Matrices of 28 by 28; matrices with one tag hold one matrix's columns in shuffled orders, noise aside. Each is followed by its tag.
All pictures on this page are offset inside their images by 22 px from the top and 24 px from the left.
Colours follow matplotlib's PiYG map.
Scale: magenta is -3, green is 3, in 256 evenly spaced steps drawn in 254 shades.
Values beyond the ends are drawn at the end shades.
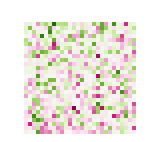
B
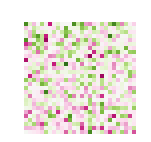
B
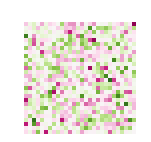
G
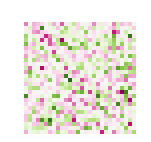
G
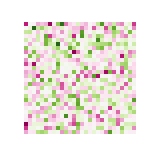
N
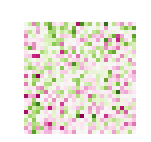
B
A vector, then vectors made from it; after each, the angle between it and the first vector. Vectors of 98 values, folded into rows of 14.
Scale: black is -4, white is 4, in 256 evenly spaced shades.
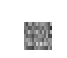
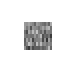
partly aligned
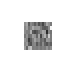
partly opposed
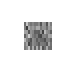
partly opposed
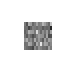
nearly parallel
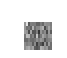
partly opposed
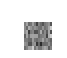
nearly opposite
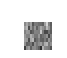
orthogonal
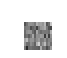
partly aligned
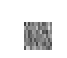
partly opposed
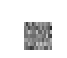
nearly parallel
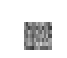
nearly parallel
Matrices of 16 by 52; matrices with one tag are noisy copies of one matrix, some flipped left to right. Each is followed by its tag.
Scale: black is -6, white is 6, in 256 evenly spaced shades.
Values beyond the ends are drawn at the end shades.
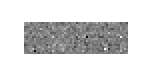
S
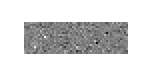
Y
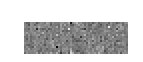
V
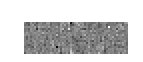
V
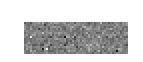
S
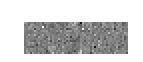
V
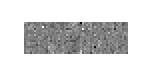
V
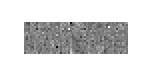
V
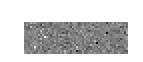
Y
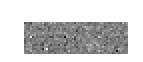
S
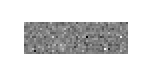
S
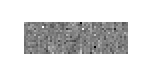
V
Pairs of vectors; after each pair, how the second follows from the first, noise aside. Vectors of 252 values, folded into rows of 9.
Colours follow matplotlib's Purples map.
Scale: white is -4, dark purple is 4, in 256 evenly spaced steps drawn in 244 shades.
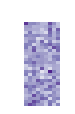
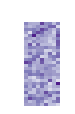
wrapped around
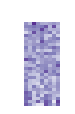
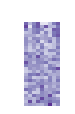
reversed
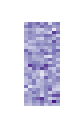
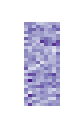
wrapped around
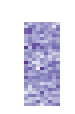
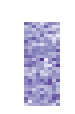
reversed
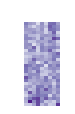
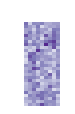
wrapped around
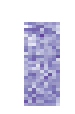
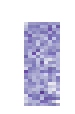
reversed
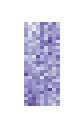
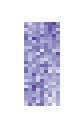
reversed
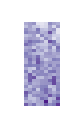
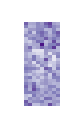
wrapped around
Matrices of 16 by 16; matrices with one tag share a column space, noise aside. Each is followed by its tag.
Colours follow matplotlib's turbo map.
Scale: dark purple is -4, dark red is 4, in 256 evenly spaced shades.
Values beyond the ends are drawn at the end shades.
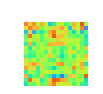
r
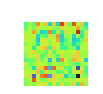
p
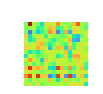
p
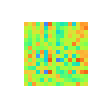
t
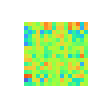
r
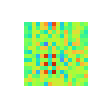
t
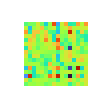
p
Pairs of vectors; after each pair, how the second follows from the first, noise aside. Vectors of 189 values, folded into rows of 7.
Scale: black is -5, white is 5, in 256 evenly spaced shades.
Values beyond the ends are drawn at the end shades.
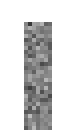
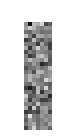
scaled up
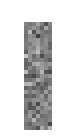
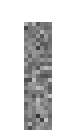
reversed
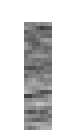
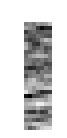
scaled up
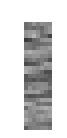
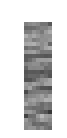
reversed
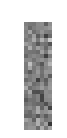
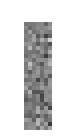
copied
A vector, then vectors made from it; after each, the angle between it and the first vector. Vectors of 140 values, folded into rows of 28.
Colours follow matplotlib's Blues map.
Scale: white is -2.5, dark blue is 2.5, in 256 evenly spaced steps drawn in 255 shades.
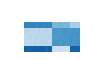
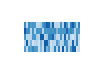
orthogonal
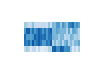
nearly opposite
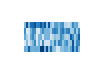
partly aligned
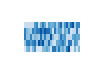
partly opposed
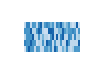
orthogonal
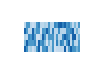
orthogonal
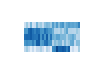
nearly opposite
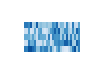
partly aligned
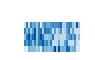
partly opposed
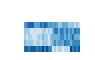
nearly parallel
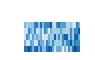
partly aligned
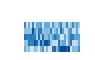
partly opposed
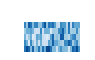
partly aligned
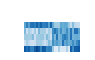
nearly parallel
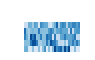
partly opposed
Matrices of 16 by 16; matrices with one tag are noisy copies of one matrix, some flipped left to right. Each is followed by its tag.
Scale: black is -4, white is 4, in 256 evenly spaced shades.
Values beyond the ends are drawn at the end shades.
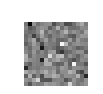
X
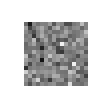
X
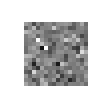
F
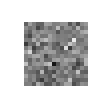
F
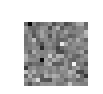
X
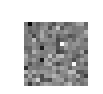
X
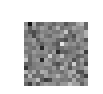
X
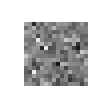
F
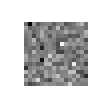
X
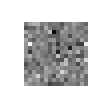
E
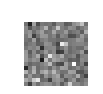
X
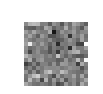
E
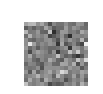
E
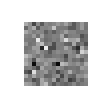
F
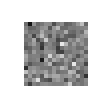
X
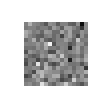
X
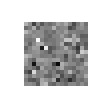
F
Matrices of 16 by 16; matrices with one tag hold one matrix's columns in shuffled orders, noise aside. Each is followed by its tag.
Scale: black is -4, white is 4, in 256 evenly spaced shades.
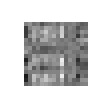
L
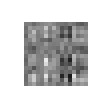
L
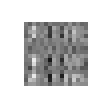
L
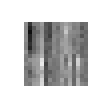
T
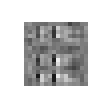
L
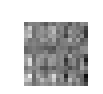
L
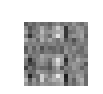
L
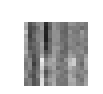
T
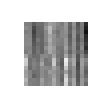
T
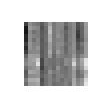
T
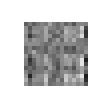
L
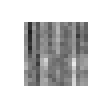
T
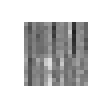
T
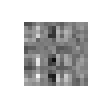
L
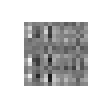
L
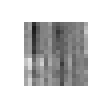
T
